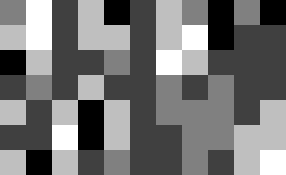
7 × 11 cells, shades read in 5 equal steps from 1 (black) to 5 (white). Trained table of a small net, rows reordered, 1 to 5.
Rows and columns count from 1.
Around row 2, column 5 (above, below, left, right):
1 3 4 2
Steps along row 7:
down up down up down same up down up up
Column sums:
20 22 21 18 21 14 23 23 15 19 20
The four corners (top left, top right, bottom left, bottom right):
3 1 4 5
